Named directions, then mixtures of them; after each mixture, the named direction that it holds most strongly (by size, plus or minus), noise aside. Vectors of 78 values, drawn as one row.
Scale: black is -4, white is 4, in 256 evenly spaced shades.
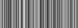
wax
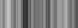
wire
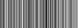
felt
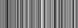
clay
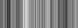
wire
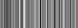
wax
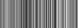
felt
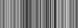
wire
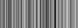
felt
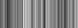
wire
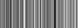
clay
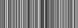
clay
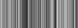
wire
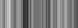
wire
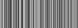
wax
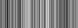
wire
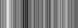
wire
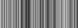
wax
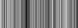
wire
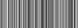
clay
